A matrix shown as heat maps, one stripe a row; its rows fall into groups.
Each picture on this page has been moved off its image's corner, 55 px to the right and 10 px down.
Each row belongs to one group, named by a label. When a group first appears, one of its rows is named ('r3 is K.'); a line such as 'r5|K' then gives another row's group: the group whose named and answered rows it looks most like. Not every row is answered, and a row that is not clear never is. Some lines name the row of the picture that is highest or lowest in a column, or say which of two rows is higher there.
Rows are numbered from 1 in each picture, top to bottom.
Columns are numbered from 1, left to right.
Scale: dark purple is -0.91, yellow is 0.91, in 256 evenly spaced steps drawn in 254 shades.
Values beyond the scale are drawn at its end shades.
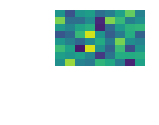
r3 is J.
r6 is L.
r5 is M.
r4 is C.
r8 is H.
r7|J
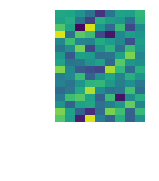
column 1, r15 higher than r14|Yes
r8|M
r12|C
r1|J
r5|H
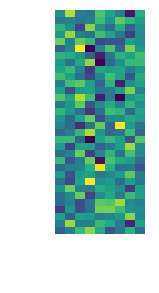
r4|H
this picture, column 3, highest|6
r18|C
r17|M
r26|H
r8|J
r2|M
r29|M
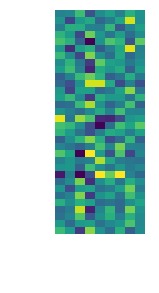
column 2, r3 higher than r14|Yes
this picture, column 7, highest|24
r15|M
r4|L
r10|C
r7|L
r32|L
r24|M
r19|C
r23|L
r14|C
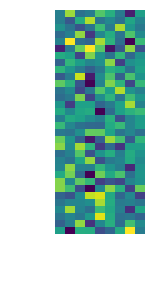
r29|H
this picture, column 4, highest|6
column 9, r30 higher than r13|No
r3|M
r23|H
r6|C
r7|L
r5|H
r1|H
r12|M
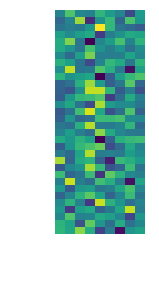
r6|L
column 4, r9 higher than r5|Yes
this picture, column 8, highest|29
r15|C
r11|C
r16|M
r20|C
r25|H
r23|C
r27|C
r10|J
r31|L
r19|J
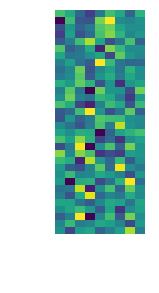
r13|H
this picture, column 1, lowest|2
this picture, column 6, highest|2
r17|M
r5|C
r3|M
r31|H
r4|M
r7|M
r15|C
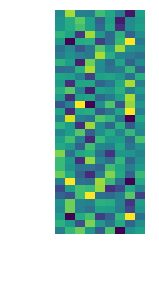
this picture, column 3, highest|14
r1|H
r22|L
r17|L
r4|L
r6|M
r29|H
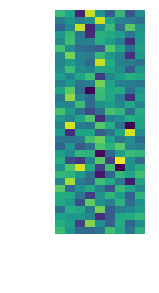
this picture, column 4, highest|1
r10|J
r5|H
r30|J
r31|L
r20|M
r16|J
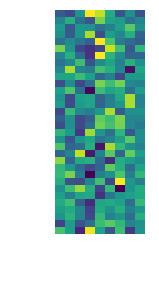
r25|M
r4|C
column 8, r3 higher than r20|Yes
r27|J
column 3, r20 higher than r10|No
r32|L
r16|M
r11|M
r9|H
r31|M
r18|L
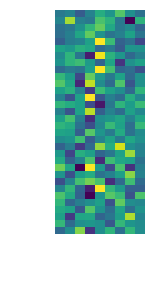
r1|M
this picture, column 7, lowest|8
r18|L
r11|L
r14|J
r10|L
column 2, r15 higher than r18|No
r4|C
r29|L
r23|L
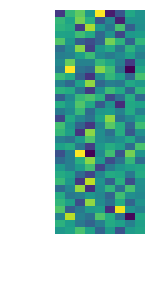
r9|H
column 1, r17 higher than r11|Yes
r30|H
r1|C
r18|L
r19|C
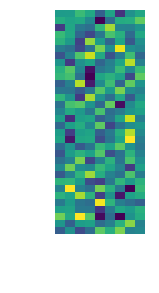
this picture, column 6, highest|3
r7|C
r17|C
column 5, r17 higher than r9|Yes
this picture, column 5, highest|28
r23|H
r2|J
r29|J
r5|L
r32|M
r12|M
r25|J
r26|H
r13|L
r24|C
